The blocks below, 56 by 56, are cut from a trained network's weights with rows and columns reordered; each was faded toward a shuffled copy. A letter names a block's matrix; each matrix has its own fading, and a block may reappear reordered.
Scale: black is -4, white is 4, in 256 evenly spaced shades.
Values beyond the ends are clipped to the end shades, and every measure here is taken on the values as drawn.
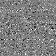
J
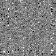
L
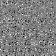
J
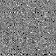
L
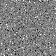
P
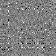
L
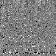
L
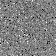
P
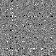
L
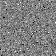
P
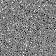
P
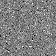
P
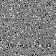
J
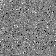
P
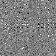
L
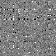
L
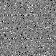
J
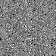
P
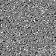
J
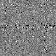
L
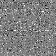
J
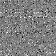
J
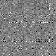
L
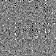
L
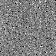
P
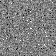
P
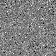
P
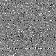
J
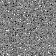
P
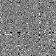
L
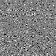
J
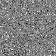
P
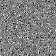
J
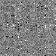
L
